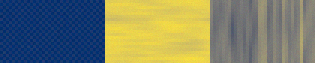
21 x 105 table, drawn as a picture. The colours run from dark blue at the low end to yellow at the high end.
It is made of 1 by 3 panels. Panel 1,1: very low, checkered, faint in contrast. Panel 1,2: very high, streaked across, faint in contrast. Panel 1,3: middling, streaked downward.
